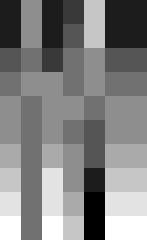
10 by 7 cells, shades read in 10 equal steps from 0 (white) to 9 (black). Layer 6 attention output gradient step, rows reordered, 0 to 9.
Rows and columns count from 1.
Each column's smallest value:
0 4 0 2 2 0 0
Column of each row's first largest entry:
1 1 3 1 2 5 5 5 5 5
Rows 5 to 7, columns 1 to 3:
4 5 4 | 4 5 4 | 3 5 3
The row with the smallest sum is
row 10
